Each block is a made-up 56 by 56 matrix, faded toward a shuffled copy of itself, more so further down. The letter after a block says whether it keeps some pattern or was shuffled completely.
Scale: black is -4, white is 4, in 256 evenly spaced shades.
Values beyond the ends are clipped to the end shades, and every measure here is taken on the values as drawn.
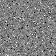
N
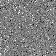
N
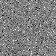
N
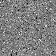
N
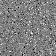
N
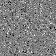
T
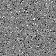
N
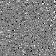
T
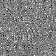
T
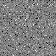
T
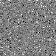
T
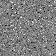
N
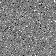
N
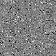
T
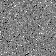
N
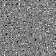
T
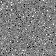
N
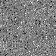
T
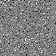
T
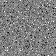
N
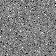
N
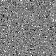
T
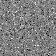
T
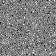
T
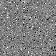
T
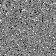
N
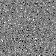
T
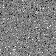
N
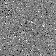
N
